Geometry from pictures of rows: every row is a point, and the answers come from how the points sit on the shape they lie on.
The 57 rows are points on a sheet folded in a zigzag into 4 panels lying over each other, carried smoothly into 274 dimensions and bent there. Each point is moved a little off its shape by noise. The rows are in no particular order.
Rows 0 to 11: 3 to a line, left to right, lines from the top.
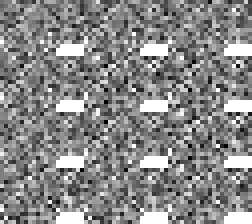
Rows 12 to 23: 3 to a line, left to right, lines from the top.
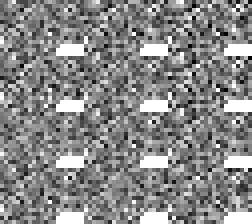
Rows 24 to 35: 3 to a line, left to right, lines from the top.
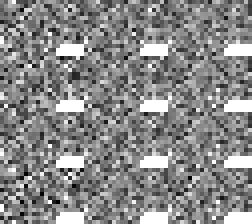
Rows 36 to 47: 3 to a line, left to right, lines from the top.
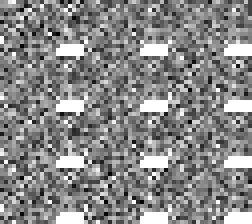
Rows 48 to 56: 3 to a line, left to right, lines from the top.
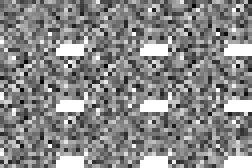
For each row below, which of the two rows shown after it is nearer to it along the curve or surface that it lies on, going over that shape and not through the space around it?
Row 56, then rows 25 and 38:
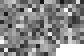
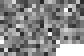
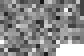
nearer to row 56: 38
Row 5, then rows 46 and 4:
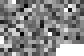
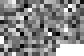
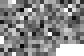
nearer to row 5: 46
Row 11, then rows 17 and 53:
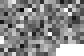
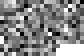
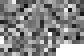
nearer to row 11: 17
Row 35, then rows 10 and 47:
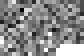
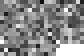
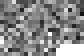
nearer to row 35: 47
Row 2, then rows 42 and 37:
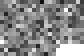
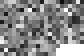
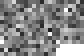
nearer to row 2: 42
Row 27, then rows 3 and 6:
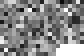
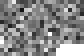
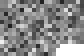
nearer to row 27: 6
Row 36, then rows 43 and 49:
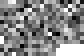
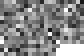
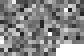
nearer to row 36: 49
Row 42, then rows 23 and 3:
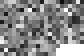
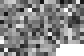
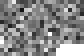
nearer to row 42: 23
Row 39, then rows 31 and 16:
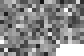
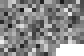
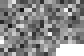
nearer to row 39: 31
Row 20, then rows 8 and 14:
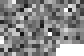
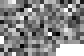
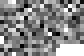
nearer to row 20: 8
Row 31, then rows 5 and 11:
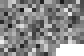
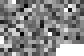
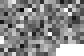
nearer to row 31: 11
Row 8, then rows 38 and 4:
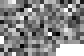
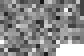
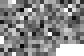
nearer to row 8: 4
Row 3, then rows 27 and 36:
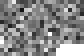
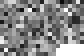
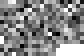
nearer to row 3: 36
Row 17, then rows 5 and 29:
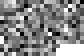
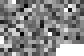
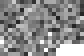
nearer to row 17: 5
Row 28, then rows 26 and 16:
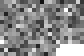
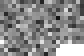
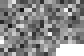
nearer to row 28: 26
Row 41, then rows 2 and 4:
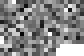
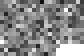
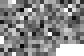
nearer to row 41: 4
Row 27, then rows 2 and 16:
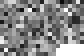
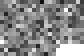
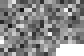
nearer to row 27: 2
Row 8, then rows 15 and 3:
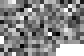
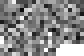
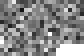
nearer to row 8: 3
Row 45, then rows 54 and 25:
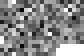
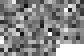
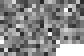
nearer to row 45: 54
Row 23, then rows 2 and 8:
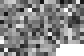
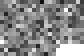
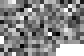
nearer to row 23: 2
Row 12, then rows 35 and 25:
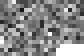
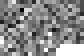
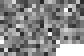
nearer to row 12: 35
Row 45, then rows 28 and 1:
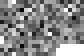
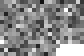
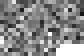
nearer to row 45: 1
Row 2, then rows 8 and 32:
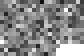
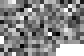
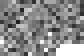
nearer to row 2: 32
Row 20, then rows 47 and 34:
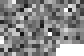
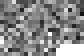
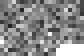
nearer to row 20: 47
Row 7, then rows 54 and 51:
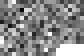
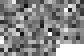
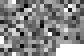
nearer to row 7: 54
